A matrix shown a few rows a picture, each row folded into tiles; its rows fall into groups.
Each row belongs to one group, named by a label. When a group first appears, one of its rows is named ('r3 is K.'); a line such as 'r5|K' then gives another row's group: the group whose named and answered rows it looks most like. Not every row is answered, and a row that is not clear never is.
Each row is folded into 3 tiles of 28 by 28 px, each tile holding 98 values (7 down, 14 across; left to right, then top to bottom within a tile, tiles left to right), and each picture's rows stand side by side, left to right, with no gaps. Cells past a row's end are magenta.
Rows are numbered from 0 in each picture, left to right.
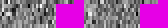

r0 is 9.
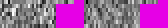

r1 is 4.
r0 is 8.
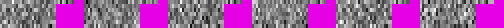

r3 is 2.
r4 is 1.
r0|1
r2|1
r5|8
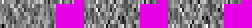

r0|2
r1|1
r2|1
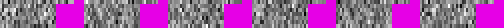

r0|8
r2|1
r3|9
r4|4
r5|8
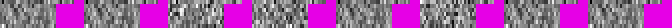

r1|4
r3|1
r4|4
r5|2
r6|4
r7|4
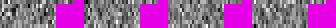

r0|9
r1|4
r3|2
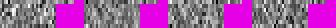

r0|8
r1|4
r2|2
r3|1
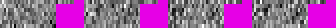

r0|2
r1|9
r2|9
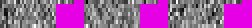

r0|9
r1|4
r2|9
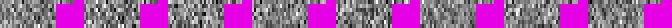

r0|1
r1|1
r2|2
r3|8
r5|2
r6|8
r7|4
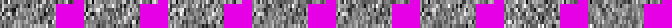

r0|9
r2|8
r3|9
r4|9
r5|8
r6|1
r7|4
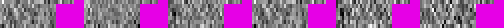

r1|2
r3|2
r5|1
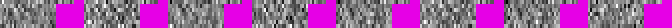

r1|1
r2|4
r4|4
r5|1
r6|4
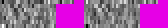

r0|4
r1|2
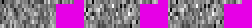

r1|8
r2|8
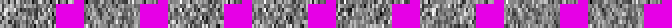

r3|1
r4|9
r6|2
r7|4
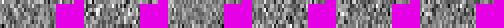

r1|8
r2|2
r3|1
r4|9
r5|9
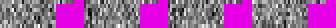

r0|1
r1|9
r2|9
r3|2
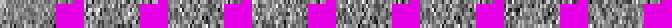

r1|8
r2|1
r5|1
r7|4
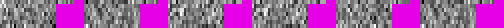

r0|2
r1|4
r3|8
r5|4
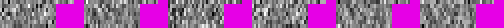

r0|8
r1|2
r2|9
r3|8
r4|4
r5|2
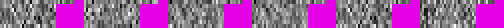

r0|1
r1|8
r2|4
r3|4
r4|1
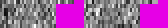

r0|9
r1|8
